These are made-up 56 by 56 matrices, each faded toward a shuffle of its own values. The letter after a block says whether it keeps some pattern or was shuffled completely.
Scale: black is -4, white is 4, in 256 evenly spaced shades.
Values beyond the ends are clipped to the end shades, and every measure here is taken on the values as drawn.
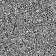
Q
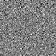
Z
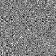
Z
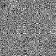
Z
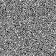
Q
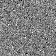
Q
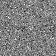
Q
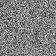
Q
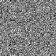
Z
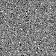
Q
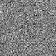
Z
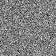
Q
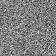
Q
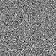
Z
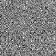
Z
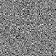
Z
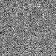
Z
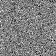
Q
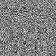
Z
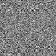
Z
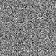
Z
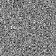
Z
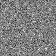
Q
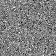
Q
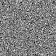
Q
